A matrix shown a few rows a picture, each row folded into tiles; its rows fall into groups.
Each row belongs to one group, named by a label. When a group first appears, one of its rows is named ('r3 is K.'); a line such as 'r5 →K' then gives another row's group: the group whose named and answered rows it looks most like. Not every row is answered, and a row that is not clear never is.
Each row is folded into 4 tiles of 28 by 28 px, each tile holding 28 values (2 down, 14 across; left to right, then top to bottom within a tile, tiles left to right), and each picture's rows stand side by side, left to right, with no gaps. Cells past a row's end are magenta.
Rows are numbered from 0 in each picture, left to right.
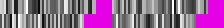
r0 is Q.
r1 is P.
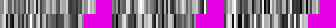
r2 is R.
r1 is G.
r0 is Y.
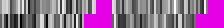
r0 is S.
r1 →S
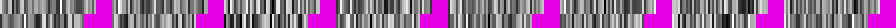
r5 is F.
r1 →S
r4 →R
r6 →Y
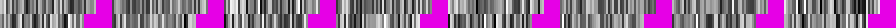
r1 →R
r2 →R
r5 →G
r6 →P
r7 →Y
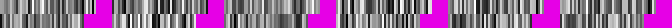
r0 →P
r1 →G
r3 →Q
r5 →S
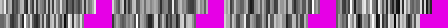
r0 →F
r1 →P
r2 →F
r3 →G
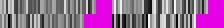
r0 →Q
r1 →S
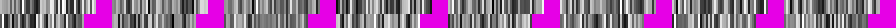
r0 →S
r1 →Y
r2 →P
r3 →G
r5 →P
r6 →S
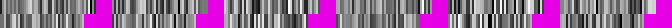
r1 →G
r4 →G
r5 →Y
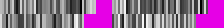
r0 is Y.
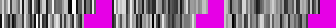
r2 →Q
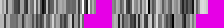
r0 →F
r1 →Y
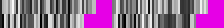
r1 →Y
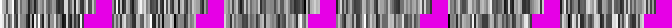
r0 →Q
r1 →G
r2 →Y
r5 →G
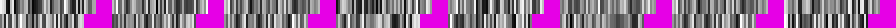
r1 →F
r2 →F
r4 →S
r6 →F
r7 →Q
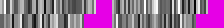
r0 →F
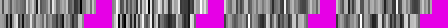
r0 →Y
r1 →Y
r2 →P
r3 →P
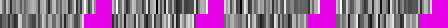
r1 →F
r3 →F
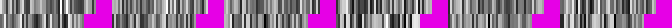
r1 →S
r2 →Q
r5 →R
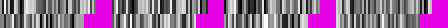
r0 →G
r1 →G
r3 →Q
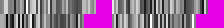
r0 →Y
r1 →Q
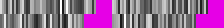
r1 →Q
